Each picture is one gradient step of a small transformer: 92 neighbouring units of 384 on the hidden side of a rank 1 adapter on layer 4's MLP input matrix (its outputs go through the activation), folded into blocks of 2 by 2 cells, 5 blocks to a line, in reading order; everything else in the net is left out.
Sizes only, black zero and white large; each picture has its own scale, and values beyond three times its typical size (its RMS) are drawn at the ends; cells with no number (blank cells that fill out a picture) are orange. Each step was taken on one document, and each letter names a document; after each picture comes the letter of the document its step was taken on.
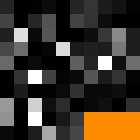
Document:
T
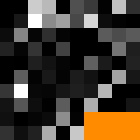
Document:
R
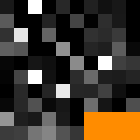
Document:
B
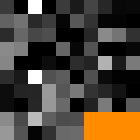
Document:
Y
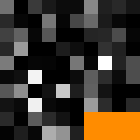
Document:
T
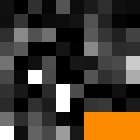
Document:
Y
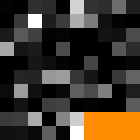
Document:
R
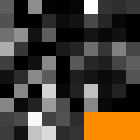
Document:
T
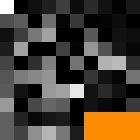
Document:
Y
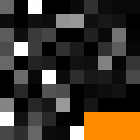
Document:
T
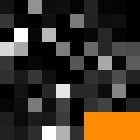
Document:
B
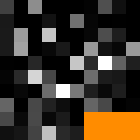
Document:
B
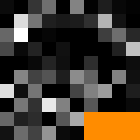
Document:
R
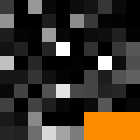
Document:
B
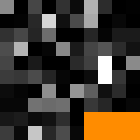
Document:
T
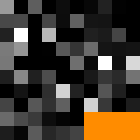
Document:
B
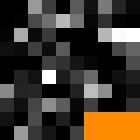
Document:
R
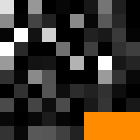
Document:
B
